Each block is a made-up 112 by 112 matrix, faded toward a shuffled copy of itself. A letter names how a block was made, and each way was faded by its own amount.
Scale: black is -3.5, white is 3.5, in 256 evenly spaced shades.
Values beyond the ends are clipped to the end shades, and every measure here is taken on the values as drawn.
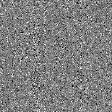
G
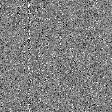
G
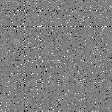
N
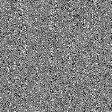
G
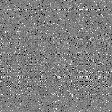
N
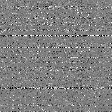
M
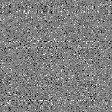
N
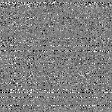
M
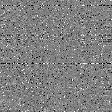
N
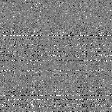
M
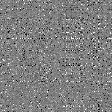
N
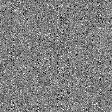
G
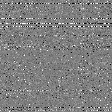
M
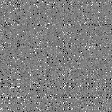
N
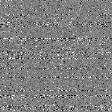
M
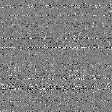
M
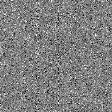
G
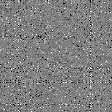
N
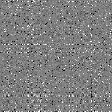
N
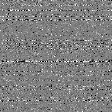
M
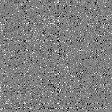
N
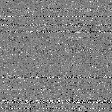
M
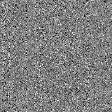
G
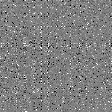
N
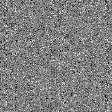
G
